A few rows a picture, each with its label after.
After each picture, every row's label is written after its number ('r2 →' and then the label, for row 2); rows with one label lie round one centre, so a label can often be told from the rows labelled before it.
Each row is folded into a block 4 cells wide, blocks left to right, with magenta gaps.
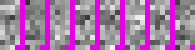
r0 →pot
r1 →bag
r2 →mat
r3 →pot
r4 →pot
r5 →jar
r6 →pot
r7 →bag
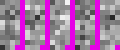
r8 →bag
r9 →pot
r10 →jar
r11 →bag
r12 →pot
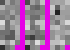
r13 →bag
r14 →bag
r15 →mat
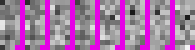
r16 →bag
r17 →bag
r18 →mat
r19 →bag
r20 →pot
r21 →mat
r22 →mat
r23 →pot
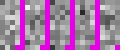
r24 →jar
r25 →pot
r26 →bag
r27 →mat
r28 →pot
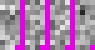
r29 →pot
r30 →jar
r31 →jar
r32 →mat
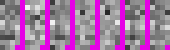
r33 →bag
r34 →pot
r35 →bag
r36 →mat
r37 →mat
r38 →bag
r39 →bag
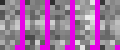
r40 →bag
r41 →bag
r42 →bag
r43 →jar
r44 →bag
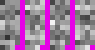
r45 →bag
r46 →pot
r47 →bag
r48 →pot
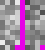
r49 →jar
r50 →bag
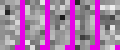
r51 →mat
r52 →jar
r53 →pot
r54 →bag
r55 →pot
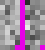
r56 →mat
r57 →bag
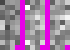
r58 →bag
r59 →jar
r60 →jar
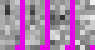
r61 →mat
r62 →mat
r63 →pot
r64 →jar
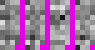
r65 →bag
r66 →bag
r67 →pot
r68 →bag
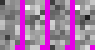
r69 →bag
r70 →pot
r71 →bag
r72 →pot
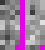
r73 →bag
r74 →mat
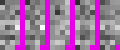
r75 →bag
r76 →bag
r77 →mat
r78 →bag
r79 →bag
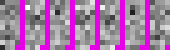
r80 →bag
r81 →pot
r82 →mat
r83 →pot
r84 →pot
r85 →mat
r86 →bag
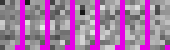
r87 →bag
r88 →bag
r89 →bag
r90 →mat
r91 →pot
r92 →pot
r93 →mat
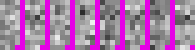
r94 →jar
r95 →pot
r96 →mat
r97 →mat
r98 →bag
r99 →pot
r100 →bag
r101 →pot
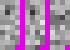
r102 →mat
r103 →mat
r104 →pot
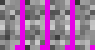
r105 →bag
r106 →bag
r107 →bag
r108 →bag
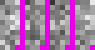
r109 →jar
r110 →bag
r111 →bag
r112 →jar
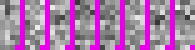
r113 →mat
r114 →jar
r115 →pot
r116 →bag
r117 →bag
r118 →jar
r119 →pot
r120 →pot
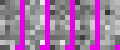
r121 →bag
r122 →jar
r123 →bag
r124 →bag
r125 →mat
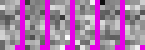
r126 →pot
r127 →bag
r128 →pot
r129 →jar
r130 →bag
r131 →pot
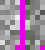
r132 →jar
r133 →bag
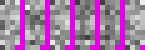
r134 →jar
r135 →pot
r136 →jar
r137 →bag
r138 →bag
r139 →jar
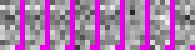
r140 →pot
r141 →pot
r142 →pot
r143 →bag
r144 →pot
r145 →mat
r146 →jar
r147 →pot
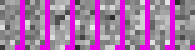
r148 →bag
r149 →bag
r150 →pot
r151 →bag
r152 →pot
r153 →jar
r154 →jar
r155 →bag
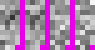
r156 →pot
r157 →pot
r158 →jar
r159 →jar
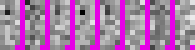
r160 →mat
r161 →bag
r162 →mat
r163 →mat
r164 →mat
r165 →jar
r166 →bag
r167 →jar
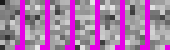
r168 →bag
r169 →pot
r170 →mat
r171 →jar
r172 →pot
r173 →mat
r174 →pot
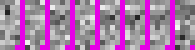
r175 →mat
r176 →jar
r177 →pot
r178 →jar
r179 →pot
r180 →pot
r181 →pot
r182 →bag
